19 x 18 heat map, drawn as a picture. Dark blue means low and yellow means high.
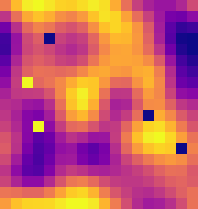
Odd rows or columns: none. Mirror symmetry: none. Slope: none. Lone odd cells: 5, 2 higher and 3 lower than their neighbours. Ninth with the lowest average: top right.
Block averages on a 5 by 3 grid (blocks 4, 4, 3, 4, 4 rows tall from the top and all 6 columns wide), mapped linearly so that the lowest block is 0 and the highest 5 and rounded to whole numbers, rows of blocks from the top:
3 5 0 / 2 4 1 / 1 4 2 / 0 1 5 / 2 3 2
